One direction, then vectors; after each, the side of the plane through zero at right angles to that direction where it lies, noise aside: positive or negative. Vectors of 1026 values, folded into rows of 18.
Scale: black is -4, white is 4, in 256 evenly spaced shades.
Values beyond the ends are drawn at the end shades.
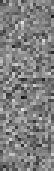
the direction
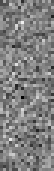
positive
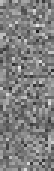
negative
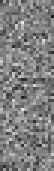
positive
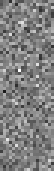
positive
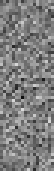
positive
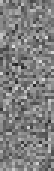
negative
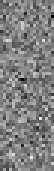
positive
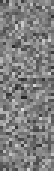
positive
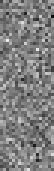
positive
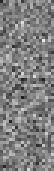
positive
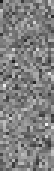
positive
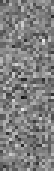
positive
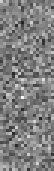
negative
